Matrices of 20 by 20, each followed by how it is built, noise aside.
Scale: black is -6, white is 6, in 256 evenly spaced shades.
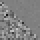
lower triangular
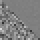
lower triangular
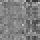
low rank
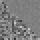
lower triangular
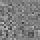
low rank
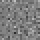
low rank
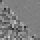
lower triangular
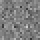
low rank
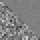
lower triangular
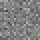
low rank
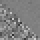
lower triangular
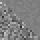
lower triangular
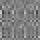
low rank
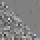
lower triangular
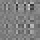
low rank
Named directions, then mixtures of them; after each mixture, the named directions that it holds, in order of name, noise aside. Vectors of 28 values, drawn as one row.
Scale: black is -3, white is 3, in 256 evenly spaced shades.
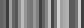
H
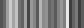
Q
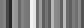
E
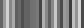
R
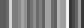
H, Q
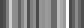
H, Q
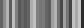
E, R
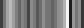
H, Q, R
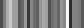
Q, R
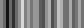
H, Q, R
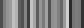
E, Q, R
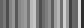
E, H, R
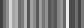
Q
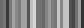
E, H, Q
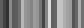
H, R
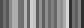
E, H, Q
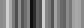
E, R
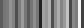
H, R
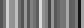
H, Q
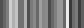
Q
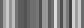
R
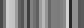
Q, R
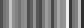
H, Q, R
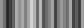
E, R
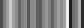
H, Q, R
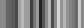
E, H, Q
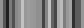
H, R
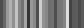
Q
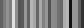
E, Q, R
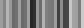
E, H, Q
